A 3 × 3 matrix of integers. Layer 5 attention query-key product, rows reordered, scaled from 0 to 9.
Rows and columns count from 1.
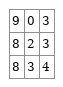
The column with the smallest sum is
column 2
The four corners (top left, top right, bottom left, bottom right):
9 3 8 4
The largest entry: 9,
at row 1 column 1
